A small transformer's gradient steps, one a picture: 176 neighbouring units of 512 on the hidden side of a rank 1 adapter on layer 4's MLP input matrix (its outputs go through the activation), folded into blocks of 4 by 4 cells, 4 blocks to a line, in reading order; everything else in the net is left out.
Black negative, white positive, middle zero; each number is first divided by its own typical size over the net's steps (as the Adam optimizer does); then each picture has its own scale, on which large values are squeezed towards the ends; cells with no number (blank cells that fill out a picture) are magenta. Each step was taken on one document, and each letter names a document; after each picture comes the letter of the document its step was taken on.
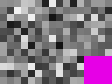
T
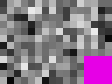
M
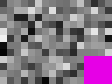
M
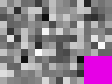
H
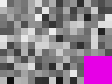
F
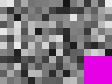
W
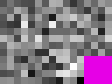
H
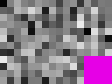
M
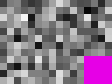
T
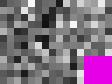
T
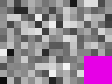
F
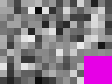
F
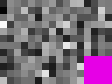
F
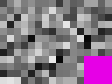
F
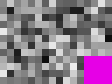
W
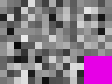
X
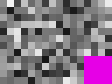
W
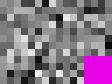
T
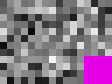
M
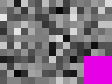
W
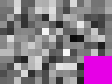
X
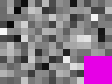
H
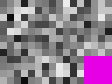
T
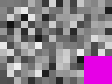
T
